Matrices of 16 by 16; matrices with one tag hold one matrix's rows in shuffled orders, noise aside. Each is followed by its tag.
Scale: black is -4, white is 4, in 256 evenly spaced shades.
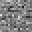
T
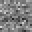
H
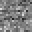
H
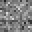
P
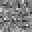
H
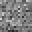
T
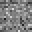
P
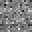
P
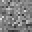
T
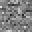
T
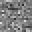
T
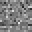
P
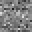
H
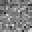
P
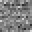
H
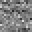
H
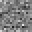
H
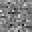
T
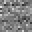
H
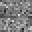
P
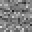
H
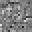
T
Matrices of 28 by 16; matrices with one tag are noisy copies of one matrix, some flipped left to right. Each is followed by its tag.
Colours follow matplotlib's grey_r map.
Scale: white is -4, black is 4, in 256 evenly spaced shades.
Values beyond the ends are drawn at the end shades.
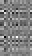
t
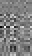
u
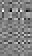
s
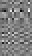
s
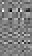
s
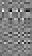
s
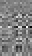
u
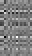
t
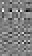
s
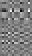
s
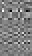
s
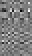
s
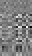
u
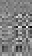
u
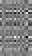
t
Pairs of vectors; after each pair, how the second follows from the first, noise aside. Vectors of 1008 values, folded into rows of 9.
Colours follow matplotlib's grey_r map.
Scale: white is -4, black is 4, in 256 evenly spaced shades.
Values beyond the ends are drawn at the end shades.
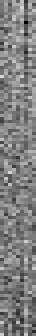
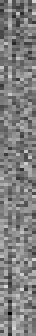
reversed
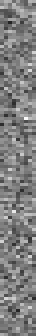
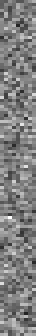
reversed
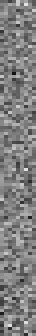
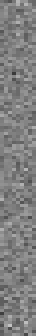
shrunk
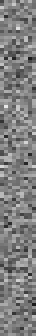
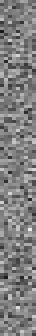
reversed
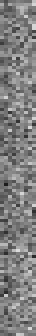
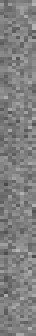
shrunk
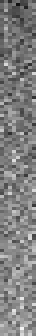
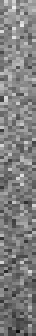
reversed
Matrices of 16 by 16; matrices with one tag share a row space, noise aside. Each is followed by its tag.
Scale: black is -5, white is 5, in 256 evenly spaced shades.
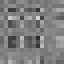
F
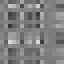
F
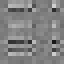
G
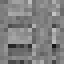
G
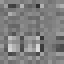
F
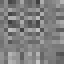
F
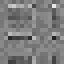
G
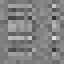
G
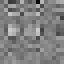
F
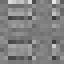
G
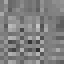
F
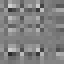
F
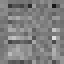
G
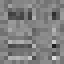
G
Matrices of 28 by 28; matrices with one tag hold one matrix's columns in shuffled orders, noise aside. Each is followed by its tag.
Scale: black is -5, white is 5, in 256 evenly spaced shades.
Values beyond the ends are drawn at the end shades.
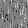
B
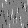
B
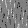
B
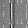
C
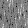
B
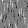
B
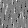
B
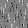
B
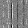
C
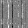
C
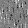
B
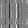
C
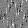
B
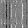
C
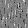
B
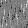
B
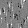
B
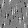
B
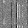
C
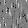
B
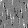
B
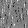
B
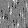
B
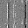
C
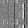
C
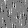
B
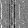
C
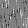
B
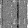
C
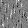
B
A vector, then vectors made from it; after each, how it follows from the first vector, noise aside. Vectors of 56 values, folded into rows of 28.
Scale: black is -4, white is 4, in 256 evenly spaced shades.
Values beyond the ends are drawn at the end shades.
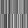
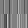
partly zeroed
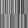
reversed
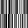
scaled up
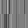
partly zeroed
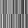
wrapped around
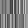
wrapped around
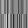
negated
